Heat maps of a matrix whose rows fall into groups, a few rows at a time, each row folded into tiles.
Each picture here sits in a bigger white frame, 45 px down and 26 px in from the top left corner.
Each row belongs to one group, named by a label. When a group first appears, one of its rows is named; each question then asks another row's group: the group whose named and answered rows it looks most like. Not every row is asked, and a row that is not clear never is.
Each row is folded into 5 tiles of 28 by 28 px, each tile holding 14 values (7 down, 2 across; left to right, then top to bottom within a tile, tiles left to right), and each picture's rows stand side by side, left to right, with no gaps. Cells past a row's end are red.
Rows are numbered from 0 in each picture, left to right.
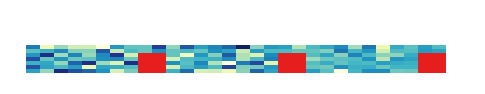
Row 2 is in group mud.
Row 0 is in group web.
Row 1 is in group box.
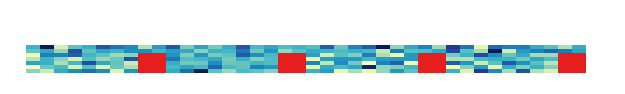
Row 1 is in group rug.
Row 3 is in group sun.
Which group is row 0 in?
sun
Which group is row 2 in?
box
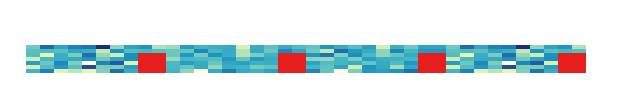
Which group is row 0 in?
box
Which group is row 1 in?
mud
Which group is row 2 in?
mud
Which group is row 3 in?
box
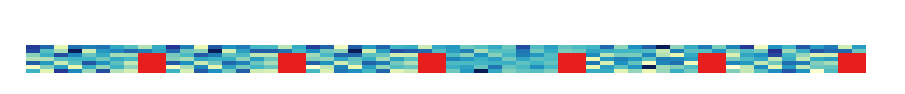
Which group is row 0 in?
sun
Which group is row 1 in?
sun
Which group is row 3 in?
rug
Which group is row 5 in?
sun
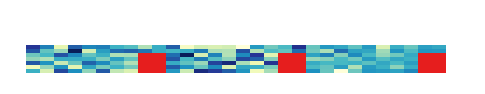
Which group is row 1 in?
web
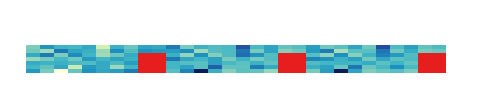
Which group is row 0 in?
mud
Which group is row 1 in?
rug
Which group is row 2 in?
rug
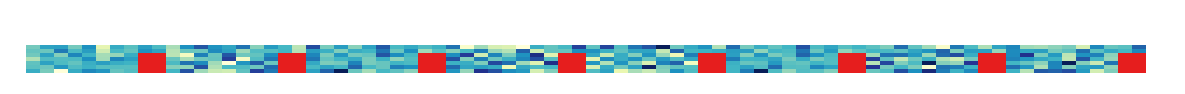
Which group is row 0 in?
mud
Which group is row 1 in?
box
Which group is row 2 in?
rug
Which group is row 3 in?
web
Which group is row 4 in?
box
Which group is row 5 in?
rug
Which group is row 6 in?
web
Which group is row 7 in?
web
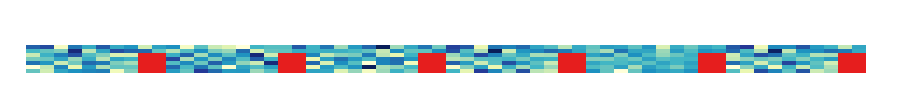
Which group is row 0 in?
sun
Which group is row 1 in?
web
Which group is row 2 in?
box
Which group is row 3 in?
sun
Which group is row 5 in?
sun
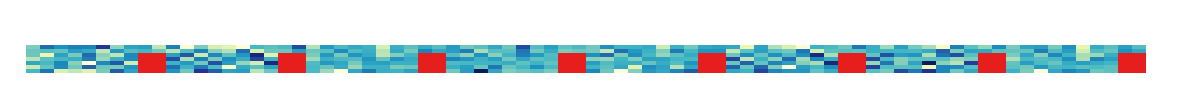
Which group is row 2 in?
mud
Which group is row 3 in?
rug
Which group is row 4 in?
mud
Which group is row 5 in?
web
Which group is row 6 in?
web
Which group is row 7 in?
mud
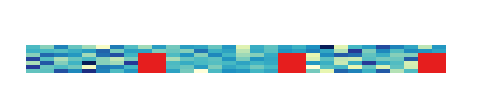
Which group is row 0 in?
web
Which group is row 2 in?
sun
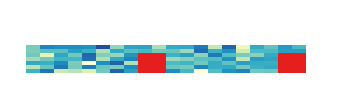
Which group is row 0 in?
box
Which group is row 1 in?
mud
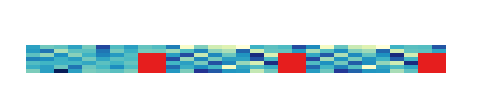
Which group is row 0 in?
rug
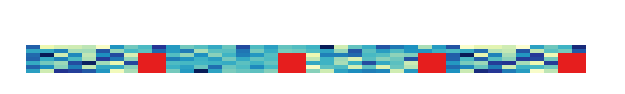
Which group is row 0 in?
web
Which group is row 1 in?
rug
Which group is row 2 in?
sun
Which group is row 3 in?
web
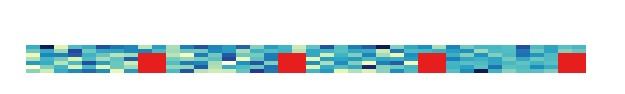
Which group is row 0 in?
sun
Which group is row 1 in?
box
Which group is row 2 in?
box
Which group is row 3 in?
rug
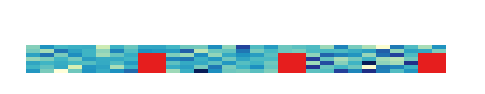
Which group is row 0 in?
mud
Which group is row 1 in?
rug
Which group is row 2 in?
web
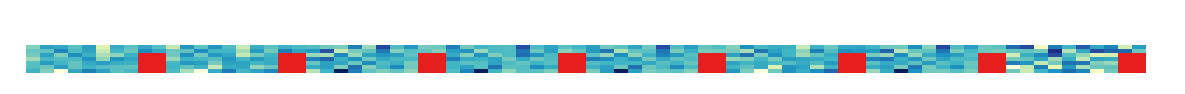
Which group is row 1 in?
mud
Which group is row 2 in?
rug
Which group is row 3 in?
rug
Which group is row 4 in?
rug
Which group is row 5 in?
mud
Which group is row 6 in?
rug
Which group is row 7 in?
sun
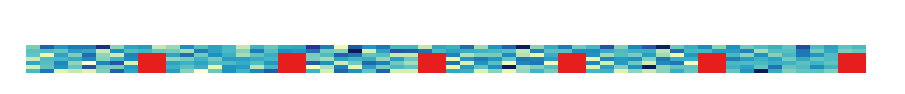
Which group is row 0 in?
box
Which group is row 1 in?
mud
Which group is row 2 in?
sun
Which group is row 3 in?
box
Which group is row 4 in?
box
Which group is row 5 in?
rug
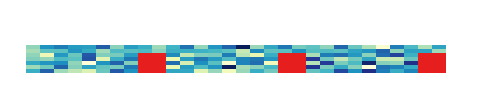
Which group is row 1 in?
box
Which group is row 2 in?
web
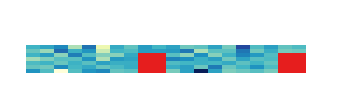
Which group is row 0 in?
mud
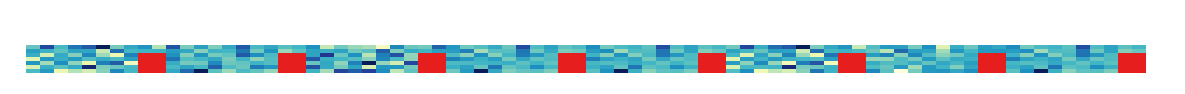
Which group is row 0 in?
box
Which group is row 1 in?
rug
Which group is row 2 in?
web
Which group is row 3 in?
rug
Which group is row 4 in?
rug
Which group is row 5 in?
box
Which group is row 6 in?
mud
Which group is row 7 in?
rug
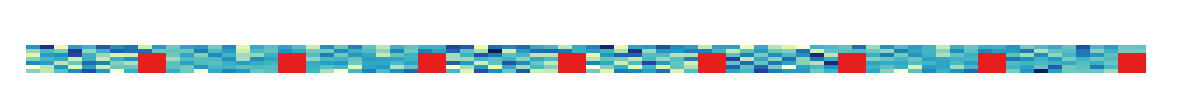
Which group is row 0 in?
sun
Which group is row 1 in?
mud
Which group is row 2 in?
mud
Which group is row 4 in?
sun
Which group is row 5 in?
web
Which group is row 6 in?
mud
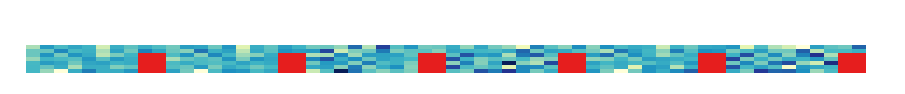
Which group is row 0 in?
mud
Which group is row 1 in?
mud
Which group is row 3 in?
web
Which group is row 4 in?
mud
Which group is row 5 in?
web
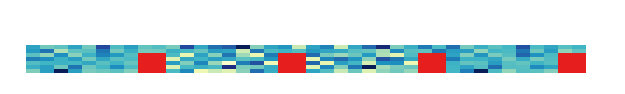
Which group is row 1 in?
box
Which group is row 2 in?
box
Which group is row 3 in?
rug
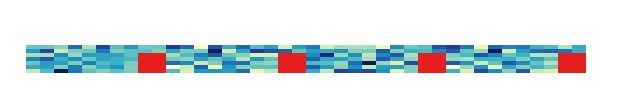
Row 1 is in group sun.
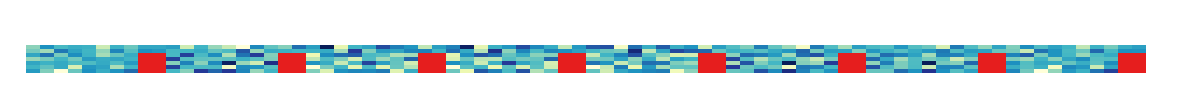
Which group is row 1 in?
web
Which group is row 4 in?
sun
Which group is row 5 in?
web
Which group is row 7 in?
mud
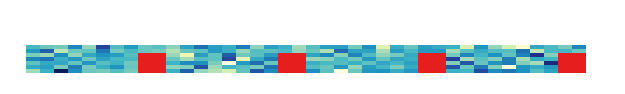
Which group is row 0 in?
rug
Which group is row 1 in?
box
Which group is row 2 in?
mud
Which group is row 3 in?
web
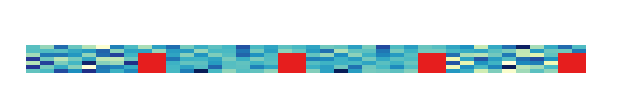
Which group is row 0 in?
web
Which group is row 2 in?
rug
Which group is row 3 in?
box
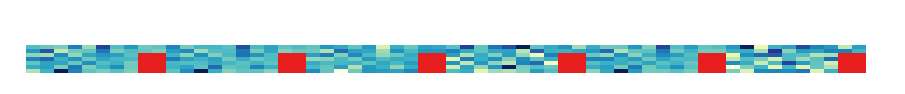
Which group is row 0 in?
rug
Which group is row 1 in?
rug
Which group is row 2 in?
mud
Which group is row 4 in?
rug
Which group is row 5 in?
sun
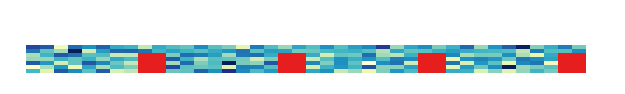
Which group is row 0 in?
sun
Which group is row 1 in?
web
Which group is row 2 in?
box
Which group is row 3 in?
box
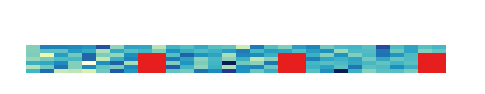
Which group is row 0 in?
box
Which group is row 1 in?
web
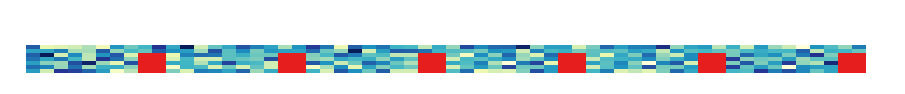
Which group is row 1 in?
sun
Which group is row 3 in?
box
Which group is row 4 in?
box
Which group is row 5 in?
web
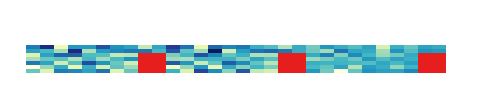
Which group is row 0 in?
sun
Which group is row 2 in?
mud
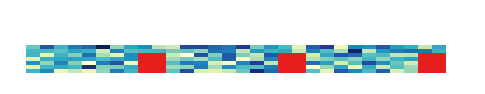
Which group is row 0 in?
box
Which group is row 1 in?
box
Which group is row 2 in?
sun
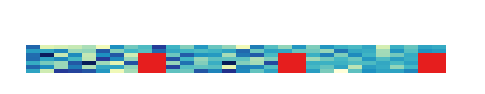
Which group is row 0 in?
web
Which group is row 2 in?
mud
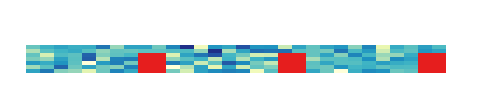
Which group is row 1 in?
sun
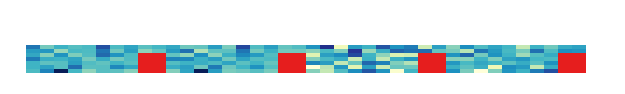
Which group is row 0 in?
rug
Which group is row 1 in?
rug
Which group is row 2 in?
sun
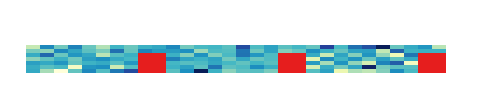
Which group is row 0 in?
mud
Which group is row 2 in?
box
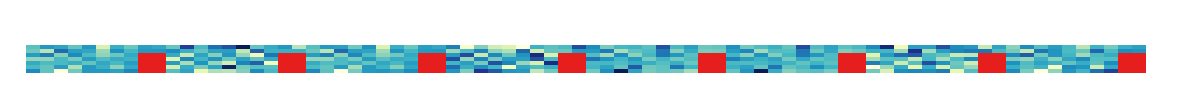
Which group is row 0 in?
mud
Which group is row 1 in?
box
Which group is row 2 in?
mud
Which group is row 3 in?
web
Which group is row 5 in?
rug
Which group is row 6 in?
sun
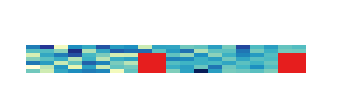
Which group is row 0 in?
sun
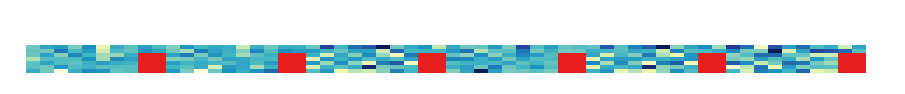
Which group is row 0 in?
mud
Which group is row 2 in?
box
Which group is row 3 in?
rug
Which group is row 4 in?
box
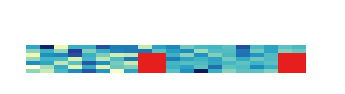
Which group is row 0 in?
sun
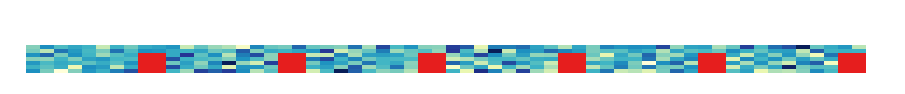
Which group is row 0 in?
mud
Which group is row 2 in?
rug
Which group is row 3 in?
sun
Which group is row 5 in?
box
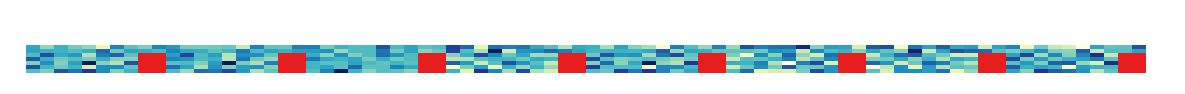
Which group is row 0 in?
web
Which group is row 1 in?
web
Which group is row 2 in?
rug
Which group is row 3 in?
sun
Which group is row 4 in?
web
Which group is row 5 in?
box
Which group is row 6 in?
sun
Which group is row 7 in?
web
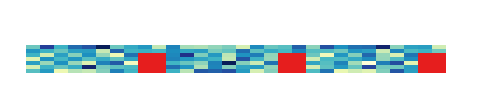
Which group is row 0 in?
box
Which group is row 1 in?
web
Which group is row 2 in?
box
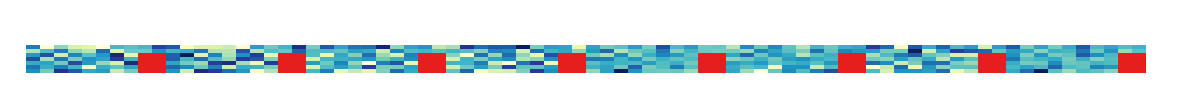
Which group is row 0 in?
web
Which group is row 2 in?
box
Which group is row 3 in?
box
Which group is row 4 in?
rug
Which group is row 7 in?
rug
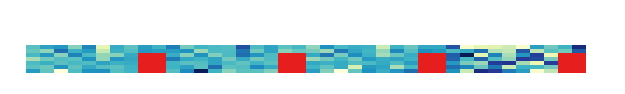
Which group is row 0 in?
mud
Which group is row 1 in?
rug
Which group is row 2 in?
mud
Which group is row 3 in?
web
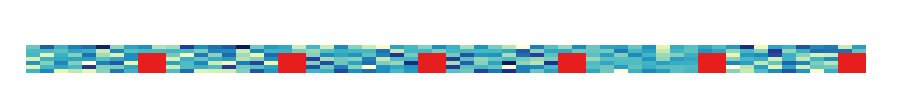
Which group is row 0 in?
box
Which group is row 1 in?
box
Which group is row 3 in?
web
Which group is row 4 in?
mud
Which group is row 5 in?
sun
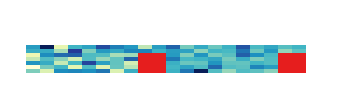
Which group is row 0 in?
sun
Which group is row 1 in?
rug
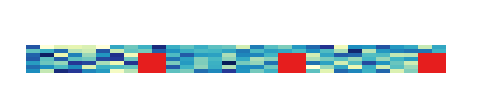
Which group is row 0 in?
web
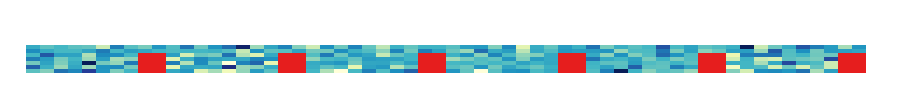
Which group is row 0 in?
web
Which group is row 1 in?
box
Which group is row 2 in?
mud
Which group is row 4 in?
rug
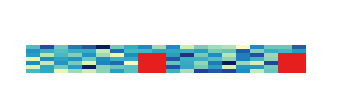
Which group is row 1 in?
web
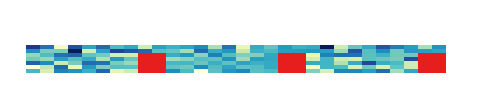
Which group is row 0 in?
sun
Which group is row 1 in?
mud
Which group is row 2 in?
sun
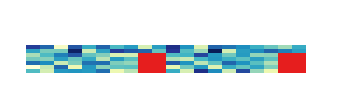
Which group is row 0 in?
sun
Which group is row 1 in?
sun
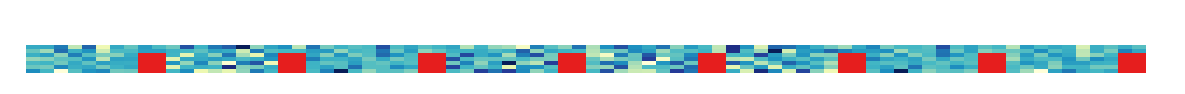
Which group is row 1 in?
box
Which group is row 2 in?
rug
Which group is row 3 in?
web
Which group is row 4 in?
box
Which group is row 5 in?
sun
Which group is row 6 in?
rug
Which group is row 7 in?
mud
